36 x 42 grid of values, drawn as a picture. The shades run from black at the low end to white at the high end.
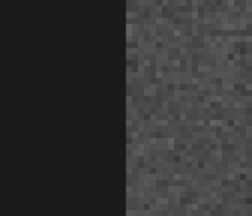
The table splits into one row of 2 panels. Panel 1,1: very low, flat. Panel 1,2: low, fine-grained, faint in contrast.
